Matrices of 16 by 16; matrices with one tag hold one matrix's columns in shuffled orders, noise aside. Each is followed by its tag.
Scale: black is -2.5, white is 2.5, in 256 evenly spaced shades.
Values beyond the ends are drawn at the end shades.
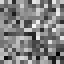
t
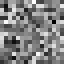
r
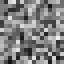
t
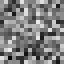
t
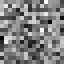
r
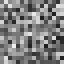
r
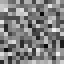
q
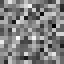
r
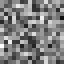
r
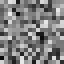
t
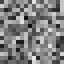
r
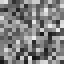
t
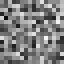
r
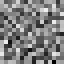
q
